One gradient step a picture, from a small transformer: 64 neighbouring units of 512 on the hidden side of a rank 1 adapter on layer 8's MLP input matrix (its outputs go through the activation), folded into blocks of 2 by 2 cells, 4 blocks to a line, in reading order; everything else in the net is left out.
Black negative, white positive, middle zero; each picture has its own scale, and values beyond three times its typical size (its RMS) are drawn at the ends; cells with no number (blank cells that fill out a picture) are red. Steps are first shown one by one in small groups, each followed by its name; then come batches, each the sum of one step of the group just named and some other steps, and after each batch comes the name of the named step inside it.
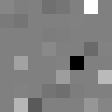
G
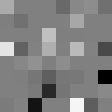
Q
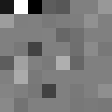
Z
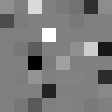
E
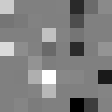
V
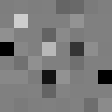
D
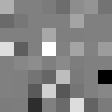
Q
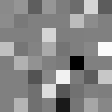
G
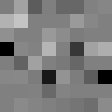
D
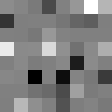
G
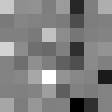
V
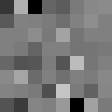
Z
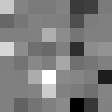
V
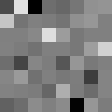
Z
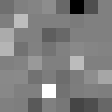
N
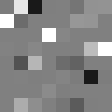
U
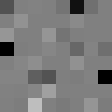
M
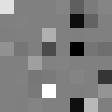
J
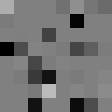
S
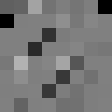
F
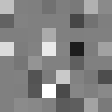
J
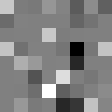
J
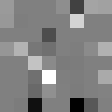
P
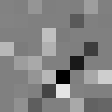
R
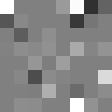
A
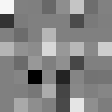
A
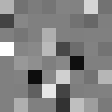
A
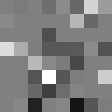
P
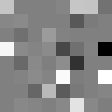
A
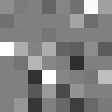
P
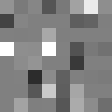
R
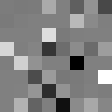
R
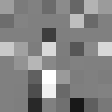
P
